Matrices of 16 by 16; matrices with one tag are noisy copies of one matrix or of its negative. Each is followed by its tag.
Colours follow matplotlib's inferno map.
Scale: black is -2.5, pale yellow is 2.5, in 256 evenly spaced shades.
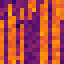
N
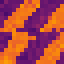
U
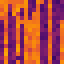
N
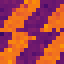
U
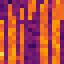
N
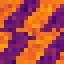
U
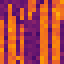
N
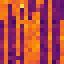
N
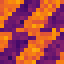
U
